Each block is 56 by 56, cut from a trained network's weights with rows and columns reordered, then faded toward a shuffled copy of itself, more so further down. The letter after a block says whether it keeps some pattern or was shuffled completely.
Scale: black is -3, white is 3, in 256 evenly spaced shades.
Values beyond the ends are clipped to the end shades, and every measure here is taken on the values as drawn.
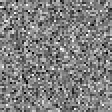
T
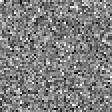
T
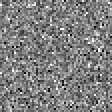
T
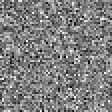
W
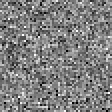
W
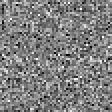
W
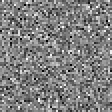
W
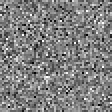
T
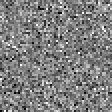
T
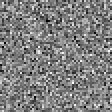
W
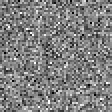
T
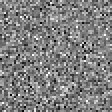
T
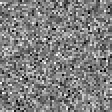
T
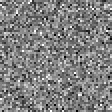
T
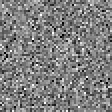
W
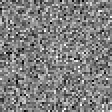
W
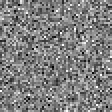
T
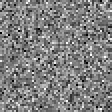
T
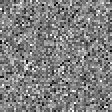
T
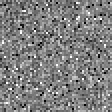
T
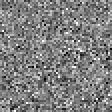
T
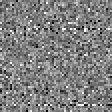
W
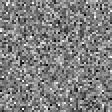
T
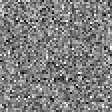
W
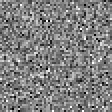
W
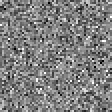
T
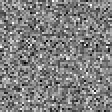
T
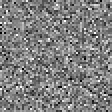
W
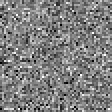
W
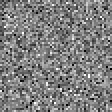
T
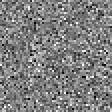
W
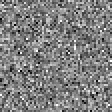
T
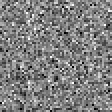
W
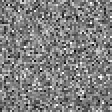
T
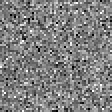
T
